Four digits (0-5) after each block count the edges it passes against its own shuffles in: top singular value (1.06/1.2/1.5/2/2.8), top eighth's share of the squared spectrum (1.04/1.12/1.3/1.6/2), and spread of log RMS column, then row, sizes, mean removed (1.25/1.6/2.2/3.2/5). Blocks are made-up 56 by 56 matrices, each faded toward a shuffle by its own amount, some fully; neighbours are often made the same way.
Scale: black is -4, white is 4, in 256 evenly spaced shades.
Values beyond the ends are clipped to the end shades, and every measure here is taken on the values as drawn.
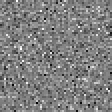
2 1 0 0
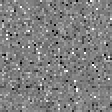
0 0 0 0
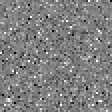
0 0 0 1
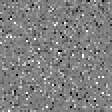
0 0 0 0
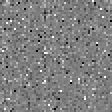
0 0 0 0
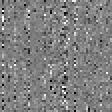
2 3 3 0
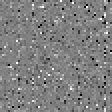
2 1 1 0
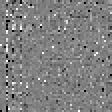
4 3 2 0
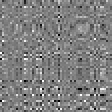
5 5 3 3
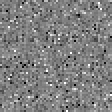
2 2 0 0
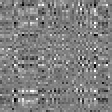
5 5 3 3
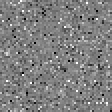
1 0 0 0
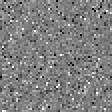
1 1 0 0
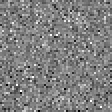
2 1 0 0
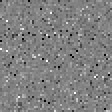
2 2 0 0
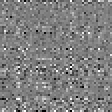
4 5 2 3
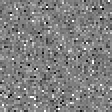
0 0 0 0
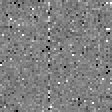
3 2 1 0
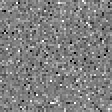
1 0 0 0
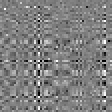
5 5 3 3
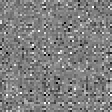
4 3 2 2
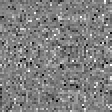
3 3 1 1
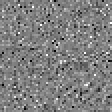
3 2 0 0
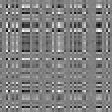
5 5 5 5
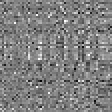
4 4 3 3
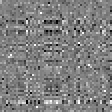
4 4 2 3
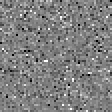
1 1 0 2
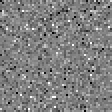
2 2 0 0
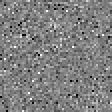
2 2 0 1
